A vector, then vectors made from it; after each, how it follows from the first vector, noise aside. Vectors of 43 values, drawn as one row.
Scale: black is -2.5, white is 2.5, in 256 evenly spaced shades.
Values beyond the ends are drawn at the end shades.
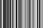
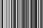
negated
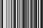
negated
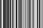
copied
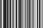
copied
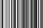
negated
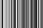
negated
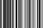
copied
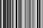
copied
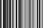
copied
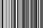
negated
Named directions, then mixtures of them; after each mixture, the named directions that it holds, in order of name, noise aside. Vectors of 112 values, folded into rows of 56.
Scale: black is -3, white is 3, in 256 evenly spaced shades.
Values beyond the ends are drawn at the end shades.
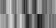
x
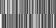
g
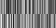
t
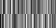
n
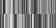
n, x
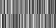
g, n, t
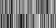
n, t, x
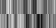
x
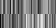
n, x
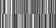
g, n, x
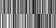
n, t, x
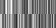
g, n, x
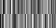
n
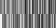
g, t, x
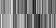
n, t, x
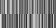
g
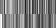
g, t, x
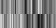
n, t, x
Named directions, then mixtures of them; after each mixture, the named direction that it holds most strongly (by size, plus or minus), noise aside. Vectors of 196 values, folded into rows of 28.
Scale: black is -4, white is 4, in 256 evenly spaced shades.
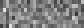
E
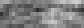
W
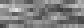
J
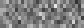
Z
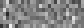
E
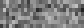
E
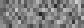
Z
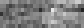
W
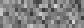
Z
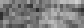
W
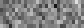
Z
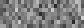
Z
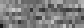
J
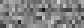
Z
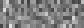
E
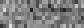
Z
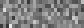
E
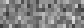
Z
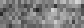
W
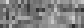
W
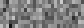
E
